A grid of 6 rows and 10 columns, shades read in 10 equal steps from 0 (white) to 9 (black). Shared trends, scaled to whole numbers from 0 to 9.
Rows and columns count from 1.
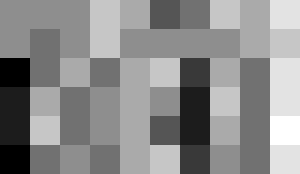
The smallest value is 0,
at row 5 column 10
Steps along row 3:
down down up down down up down up down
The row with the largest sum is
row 6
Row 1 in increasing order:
1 2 2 3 3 4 4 4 5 6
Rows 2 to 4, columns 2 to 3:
5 4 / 5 3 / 3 5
